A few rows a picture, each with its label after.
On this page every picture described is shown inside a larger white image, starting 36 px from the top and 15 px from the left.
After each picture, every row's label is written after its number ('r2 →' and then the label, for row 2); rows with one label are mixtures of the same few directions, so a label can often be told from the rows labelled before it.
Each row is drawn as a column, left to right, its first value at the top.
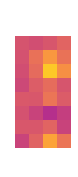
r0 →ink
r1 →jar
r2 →jar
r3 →jar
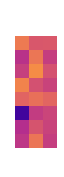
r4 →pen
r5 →jar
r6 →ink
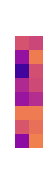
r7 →jar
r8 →ink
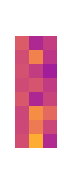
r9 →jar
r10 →ink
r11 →jar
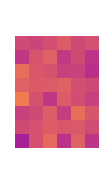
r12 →ink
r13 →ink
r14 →ink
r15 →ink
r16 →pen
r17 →jar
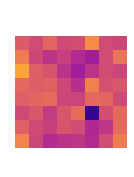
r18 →jar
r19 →ink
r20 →ink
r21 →jar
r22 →jar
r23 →pen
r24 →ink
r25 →ink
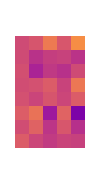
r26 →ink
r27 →jar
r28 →pen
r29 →jar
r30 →pen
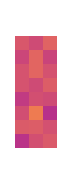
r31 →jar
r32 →pen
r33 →pen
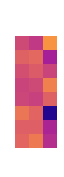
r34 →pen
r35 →ink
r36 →pen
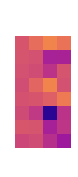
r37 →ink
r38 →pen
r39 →pen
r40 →ink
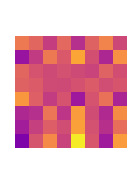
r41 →ink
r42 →pen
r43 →ink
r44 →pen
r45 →ink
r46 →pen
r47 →ink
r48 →ink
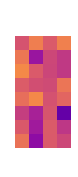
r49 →jar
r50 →ink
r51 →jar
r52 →pen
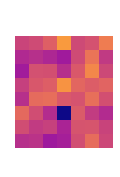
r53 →jar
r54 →ink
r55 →ink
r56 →pen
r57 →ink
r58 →jar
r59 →pen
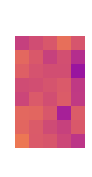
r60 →ink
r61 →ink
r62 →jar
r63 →pen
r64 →jar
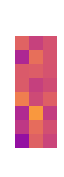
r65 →ink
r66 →pen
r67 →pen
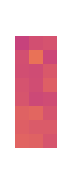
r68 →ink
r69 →ink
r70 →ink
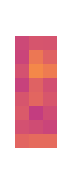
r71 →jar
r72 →jar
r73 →jar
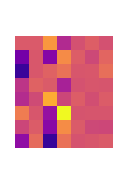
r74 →jar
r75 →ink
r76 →ink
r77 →pen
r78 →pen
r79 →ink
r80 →jar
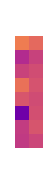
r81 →pen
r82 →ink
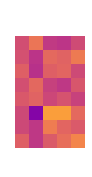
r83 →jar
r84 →pen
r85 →pen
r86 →pen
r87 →ink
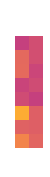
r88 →pen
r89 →ink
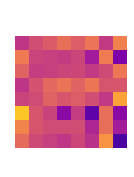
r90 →pen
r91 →jar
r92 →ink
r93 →pen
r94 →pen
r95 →pen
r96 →ink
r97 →ink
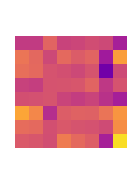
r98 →pen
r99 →pen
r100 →pen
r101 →ink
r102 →ink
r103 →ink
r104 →jar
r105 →ink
